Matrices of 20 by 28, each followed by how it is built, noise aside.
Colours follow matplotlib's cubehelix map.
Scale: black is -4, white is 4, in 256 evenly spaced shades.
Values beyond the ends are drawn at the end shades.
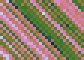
Toeplitz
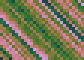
Toeplitz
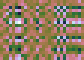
low rank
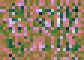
low rank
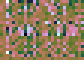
low rank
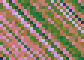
Toeplitz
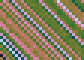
Toeplitz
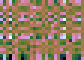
low rank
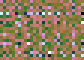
low rank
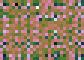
low rank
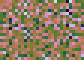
low rank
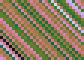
Toeplitz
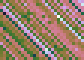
Toeplitz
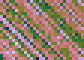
Toeplitz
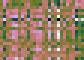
low rank
